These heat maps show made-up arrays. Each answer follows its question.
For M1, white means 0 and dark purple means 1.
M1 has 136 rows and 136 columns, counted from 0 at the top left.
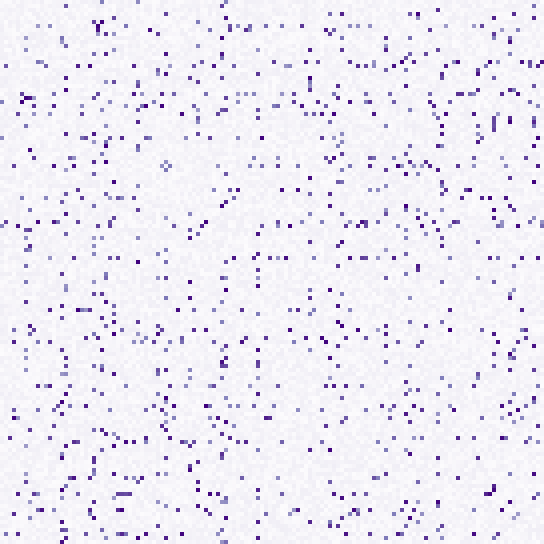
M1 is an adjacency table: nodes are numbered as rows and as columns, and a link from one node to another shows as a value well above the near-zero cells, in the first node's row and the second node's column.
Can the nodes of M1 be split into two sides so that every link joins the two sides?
no
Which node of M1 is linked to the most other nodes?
node 23
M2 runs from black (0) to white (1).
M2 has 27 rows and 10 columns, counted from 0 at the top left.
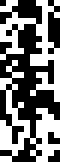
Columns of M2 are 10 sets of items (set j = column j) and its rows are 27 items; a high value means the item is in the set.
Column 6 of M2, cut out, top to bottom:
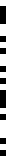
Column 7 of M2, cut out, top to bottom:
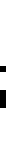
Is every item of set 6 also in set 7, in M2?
yes
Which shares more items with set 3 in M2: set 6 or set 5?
set 6
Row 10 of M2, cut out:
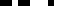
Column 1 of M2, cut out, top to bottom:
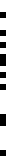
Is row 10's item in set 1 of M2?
no
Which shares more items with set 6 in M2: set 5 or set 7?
set 7
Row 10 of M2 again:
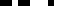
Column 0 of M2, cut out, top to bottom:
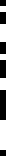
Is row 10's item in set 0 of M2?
no
